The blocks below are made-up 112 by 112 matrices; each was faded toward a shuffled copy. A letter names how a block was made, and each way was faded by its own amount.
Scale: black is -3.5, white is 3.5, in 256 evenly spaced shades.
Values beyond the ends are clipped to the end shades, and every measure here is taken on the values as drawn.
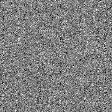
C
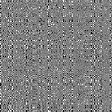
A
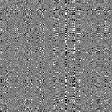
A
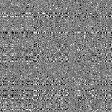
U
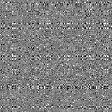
U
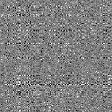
U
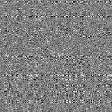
U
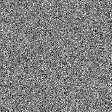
C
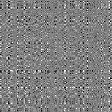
A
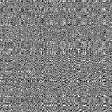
U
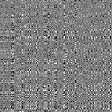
A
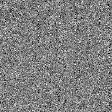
C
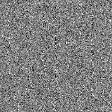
C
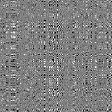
A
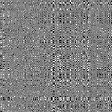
A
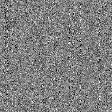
C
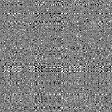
U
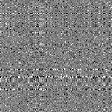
U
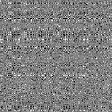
U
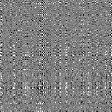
A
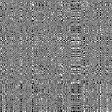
A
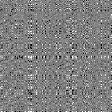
A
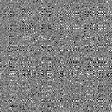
U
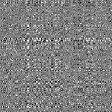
U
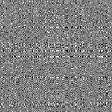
U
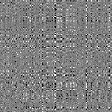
A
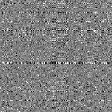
U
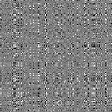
A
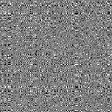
U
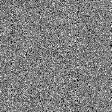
C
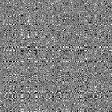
U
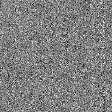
C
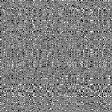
U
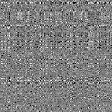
U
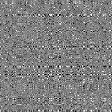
U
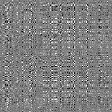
A
